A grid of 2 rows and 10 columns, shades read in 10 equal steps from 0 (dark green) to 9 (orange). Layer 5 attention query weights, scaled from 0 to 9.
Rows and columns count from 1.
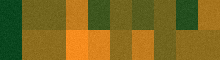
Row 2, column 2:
5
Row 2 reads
0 5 5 9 8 5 7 4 5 5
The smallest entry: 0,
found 2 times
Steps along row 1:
up same up down up down up down up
